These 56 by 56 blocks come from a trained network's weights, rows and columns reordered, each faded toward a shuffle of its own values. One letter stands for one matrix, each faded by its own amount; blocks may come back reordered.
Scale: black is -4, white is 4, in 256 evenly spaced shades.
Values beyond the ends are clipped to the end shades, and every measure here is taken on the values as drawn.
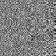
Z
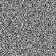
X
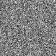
X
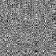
Z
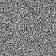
X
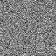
X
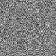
Z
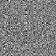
Z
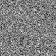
X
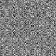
Z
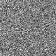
X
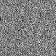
X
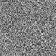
X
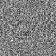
X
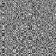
Z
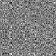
Z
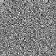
X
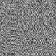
Z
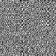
Z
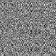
Z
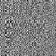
Z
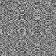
Z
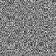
Z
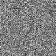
X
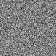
X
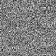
X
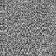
Z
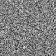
X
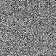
X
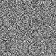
X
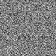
X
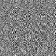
Z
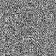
X
